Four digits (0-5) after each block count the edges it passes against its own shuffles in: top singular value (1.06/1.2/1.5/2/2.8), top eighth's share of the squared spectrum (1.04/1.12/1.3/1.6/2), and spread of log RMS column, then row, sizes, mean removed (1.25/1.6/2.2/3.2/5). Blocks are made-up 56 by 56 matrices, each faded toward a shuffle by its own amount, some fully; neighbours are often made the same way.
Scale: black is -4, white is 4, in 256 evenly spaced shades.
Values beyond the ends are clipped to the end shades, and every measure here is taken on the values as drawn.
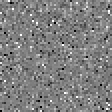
2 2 1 0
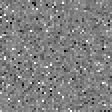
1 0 0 0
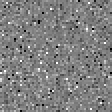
0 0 0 0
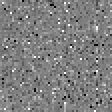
2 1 1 0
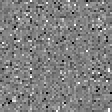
3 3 1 0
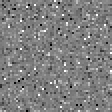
1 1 0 0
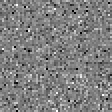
1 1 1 1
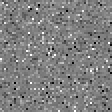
1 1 0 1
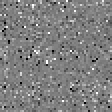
1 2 1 1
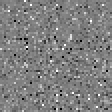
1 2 1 1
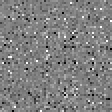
2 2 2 2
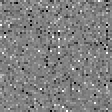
1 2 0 0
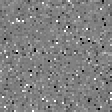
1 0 0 0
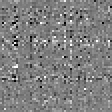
2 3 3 3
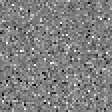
0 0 0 0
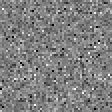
2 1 0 0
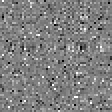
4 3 1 1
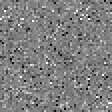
2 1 0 0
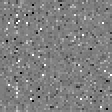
2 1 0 0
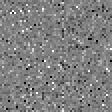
1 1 0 0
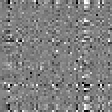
4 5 3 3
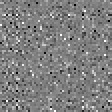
4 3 2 1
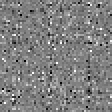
3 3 2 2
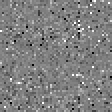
2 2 1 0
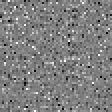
2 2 0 0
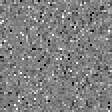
2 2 0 0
